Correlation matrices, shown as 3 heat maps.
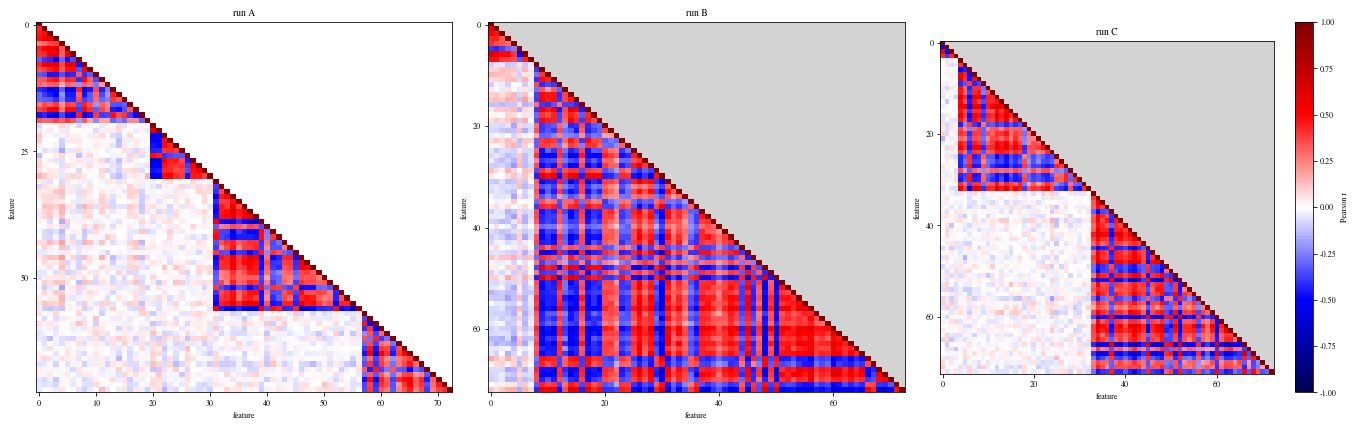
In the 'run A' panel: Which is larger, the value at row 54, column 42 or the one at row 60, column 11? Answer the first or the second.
the second
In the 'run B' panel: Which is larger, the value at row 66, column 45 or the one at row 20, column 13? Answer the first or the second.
the second
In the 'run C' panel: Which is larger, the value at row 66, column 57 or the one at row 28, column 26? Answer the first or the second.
the second
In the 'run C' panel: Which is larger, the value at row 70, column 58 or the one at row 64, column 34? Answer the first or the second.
the second
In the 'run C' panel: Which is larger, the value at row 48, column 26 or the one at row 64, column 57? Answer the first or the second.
the second
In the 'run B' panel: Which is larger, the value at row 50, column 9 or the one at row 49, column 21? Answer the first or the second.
the first
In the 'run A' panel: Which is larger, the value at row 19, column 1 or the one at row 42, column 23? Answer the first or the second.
the first
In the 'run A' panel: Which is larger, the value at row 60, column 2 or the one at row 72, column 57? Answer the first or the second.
the first
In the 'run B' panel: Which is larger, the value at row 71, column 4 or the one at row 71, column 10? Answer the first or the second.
the second
